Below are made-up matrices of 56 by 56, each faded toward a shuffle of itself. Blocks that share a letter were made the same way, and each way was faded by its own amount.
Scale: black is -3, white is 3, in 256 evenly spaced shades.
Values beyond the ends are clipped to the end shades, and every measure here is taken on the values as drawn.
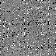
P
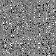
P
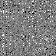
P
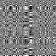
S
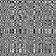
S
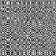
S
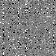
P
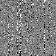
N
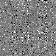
P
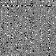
P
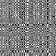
S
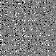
P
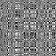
S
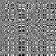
S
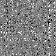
P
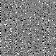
P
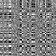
S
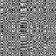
S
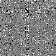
P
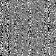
N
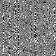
N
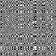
S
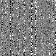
N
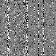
N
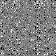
P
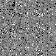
P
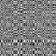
S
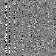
N
